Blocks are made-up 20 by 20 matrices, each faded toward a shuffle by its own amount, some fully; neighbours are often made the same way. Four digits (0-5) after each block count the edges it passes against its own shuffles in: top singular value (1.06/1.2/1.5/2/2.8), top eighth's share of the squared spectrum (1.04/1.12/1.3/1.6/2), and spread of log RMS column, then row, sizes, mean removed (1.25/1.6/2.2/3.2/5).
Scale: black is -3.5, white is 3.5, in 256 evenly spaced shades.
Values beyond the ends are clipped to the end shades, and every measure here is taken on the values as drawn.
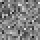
0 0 1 0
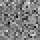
0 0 0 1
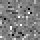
0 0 0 0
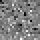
0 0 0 0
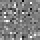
2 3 1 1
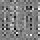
3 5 2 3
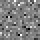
0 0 0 1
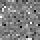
0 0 0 0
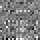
3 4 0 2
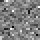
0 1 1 0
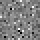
0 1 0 0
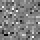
1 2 0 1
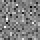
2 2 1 0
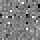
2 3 0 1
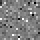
0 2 0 0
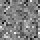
2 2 1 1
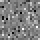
1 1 0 0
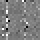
3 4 1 0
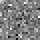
0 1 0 0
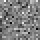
1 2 1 0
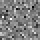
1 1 0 0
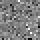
1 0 0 0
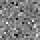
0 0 0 0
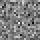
1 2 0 0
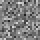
1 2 0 0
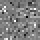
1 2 0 0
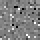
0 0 0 0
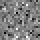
1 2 0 0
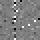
3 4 1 0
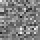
3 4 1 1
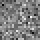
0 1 0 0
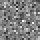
1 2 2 0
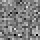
1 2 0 0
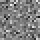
1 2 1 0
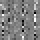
3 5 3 0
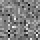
2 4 1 0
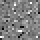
0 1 1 0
